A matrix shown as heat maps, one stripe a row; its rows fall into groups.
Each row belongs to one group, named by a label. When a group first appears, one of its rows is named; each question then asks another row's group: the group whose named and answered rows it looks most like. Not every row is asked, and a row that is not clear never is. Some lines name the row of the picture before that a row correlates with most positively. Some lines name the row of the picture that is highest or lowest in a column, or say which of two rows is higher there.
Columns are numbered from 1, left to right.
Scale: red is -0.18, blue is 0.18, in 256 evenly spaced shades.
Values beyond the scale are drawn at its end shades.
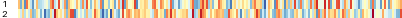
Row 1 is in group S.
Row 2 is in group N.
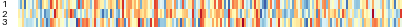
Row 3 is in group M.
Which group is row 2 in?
N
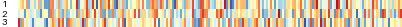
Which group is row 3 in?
S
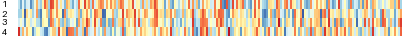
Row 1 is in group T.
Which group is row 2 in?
N
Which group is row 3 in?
M
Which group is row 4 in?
S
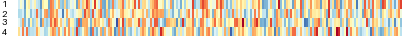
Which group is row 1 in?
M
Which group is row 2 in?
T
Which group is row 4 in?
S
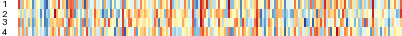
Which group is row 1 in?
S
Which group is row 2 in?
N
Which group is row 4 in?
S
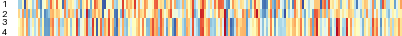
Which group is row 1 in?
N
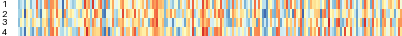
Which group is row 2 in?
N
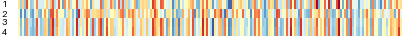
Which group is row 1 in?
S
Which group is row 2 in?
T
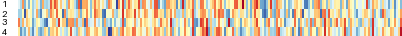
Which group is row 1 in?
N
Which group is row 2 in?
N
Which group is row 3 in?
S
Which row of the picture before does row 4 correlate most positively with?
2
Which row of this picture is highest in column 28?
4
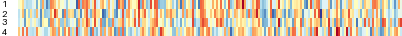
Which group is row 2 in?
N
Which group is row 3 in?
M
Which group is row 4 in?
S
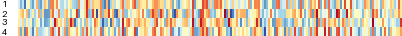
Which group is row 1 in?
T
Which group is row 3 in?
N
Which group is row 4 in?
S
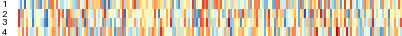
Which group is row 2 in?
S
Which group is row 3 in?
S
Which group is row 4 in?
S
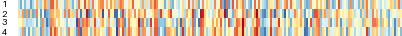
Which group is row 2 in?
N
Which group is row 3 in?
M
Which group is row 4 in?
N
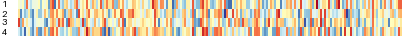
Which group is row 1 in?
M
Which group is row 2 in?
T
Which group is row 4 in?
T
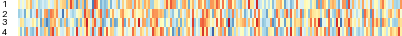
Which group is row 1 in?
N
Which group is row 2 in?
T
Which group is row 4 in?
T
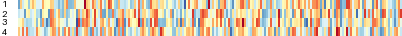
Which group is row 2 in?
M
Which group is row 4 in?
S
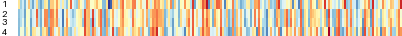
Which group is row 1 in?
T
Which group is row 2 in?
T
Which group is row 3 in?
T
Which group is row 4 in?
M
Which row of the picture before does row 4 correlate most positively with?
2
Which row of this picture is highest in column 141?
1
